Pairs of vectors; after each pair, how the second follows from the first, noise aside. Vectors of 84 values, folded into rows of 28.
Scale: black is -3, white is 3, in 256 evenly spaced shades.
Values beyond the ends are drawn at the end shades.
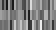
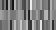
copied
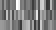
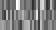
copied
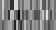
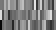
shuffled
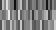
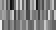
shuffled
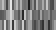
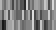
shuffled
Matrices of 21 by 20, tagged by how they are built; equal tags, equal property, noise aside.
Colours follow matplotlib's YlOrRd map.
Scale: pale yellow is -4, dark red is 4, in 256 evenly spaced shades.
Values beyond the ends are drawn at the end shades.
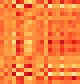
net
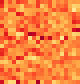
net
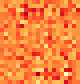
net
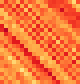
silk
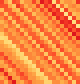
silk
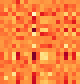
net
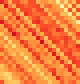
silk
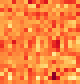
net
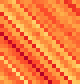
silk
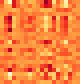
net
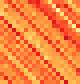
silk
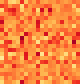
net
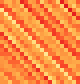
silk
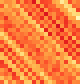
silk
